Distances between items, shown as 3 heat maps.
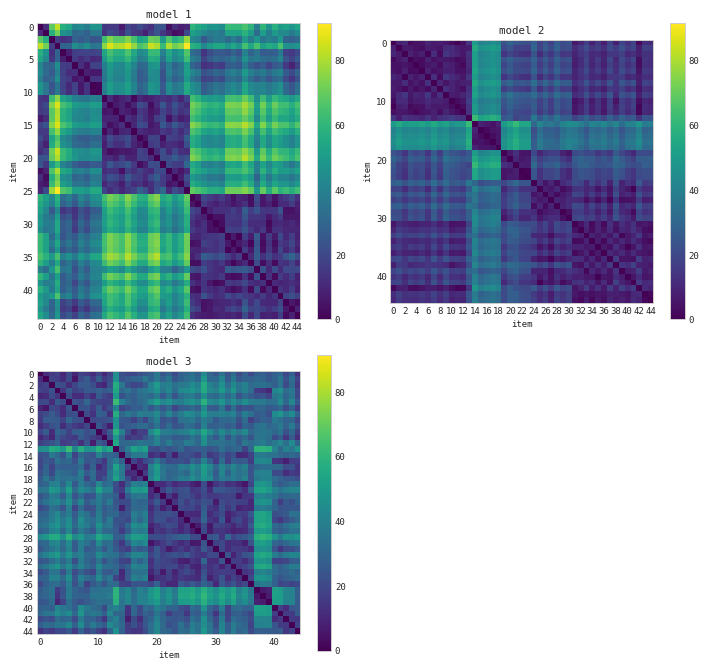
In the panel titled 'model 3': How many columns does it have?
45
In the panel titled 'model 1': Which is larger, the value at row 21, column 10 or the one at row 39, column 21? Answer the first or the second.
the second
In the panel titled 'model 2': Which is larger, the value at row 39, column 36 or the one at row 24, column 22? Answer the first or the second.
the second
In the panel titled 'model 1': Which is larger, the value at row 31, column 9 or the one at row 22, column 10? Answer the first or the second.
the second
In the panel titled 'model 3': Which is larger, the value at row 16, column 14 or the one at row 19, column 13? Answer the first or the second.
the first
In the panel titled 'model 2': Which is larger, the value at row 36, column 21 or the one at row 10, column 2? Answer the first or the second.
the first
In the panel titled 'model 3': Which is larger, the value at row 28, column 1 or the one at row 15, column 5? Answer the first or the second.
the first
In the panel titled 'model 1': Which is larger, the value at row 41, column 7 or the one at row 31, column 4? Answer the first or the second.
the first
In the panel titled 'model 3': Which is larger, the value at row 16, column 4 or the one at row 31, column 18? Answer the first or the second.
the second
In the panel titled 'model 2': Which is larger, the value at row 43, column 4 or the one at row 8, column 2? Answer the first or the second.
the first
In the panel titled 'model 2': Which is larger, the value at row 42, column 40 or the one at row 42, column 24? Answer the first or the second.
the second
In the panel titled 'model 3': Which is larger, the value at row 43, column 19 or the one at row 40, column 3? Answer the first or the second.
the second
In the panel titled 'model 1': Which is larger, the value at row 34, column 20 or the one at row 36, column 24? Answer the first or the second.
the first
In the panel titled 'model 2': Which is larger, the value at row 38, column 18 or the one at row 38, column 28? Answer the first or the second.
the first
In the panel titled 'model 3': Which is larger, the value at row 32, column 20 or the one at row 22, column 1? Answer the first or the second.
the second
